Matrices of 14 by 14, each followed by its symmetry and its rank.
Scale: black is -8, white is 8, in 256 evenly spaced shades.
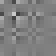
symmetric, rank one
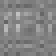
neither, rank two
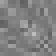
symmetric, rank three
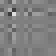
symmetric, rank one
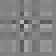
symmetric, rank one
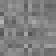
neither, rank two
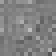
symmetric, rank three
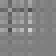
symmetric, rank one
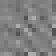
antisymmetric, rank two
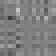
antisymmetric, rank two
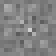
symmetric, rank three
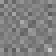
symmetric, rank three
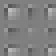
symmetric, rank one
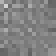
symmetric, rank three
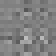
neither, rank two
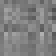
neither, rank two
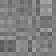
antisymmetric, rank two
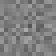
antisymmetric, rank two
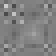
symmetric, rank three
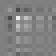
symmetric, rank one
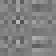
neither, rank two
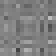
antisymmetric, rank two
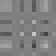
symmetric, rank one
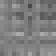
neither, rank two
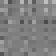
neither, rank two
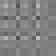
symmetric, rank one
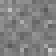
symmetric, rank three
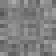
antisymmetric, rank two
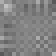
symmetric, rank three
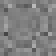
antisymmetric, rank two
